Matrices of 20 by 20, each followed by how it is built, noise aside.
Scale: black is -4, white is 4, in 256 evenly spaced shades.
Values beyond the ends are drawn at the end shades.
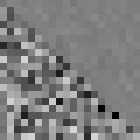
lower triangular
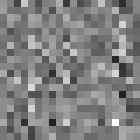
low rank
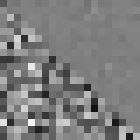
lower triangular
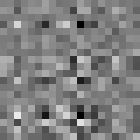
low rank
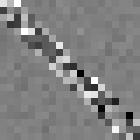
banded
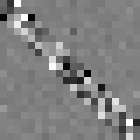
banded
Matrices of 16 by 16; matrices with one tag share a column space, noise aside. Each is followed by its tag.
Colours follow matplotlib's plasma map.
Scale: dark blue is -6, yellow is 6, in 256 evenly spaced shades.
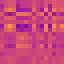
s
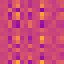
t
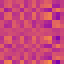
t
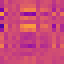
s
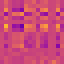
s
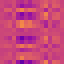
t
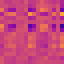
s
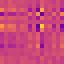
s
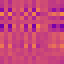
s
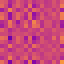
t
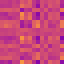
t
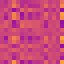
t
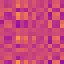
t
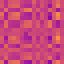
t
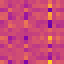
t
